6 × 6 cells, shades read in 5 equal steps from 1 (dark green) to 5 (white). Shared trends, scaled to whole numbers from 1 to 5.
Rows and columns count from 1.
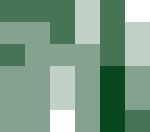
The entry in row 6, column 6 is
2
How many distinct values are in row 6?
4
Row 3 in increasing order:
2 2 3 3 3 4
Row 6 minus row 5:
0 0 1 0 0 -1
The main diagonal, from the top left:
2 3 3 3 1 2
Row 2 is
3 3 2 4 2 4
